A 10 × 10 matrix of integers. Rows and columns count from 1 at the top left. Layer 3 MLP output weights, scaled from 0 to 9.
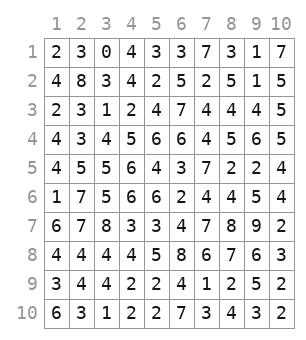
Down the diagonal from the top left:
2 8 1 5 4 2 7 7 5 2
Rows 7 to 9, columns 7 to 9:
7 8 9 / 6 7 6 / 1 2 5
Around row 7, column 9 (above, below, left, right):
5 6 8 2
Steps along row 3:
up down up up up down same same up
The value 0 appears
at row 1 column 3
